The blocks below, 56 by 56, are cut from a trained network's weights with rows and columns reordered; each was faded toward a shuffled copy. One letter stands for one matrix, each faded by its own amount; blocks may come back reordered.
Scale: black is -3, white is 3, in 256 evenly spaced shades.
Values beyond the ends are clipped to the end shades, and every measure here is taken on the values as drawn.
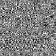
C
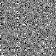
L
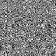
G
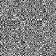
C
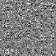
L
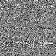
G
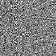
L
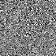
G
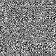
G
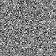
G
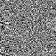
G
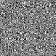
G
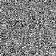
G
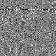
L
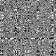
L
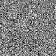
G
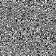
G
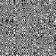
L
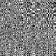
C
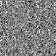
L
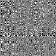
L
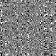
L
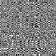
C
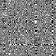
L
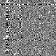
L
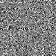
G
